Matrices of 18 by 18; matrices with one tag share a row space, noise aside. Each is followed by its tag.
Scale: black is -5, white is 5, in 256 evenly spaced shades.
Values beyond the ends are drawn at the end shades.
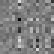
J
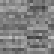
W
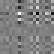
J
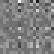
J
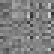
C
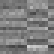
W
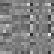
C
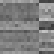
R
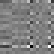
C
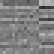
R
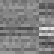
R
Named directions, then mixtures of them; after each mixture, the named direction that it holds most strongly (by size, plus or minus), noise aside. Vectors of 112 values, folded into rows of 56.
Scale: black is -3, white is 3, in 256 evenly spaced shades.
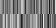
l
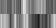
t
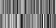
l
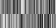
l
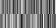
l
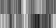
t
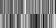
l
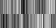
t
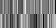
l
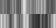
t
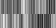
t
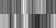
t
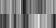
t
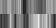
t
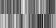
t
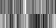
t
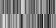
l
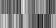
t
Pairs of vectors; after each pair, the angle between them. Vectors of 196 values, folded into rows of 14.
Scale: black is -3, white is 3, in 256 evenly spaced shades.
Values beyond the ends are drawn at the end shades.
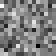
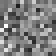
partly opposed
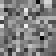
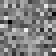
orthogonal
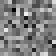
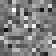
nearly opposite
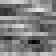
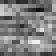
nearly opposite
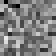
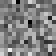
orthogonal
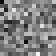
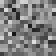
partly opposed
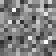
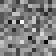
nearly opposite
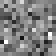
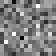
partly aligned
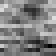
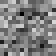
partly aligned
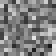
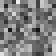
partly aligned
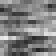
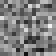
partly aligned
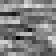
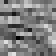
nearly parallel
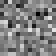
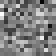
partly opposed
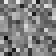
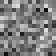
partly aligned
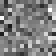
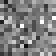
partly aligned
